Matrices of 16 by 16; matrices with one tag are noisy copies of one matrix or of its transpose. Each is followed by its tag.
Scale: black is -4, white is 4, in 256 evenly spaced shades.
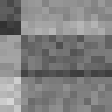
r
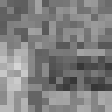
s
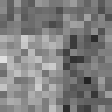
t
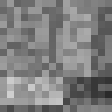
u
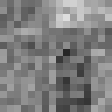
s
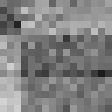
r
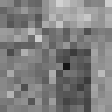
s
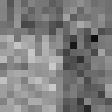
t
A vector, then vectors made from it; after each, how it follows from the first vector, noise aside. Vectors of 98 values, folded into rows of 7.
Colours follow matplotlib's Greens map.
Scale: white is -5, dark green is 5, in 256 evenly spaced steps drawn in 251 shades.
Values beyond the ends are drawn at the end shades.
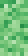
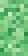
wrapped around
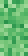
sign-scrambled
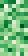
scaled up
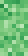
sign-scrambled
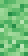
wrapped around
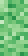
wrapped around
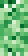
scaled up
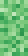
reversed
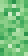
wrapped around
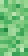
reversed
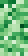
scaled up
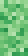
reversed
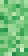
reversed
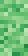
wrapped around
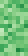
wrapped around
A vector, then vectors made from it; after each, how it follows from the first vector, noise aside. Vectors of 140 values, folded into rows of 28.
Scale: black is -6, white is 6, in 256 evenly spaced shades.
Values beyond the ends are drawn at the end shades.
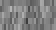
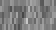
negated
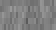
shrunk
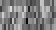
scaled up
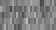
negated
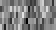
scaled up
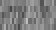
negated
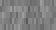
shrunk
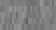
shrunk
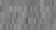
shrunk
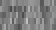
negated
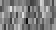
scaled up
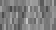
negated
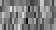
scaled up
